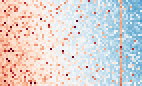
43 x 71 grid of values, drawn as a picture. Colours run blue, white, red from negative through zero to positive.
Odd lines: column 61. Slope: up to the left. Average level on the scale: 50%.
